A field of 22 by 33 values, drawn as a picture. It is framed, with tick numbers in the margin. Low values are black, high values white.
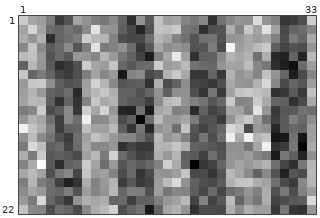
Slope: none. Average level on the scale: 50%. Stripes: upright, repeating 4 times.
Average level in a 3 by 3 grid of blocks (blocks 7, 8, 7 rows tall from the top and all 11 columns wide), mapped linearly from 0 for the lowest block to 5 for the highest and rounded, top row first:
4 1 3 / 5 0 3 / 4 0 2
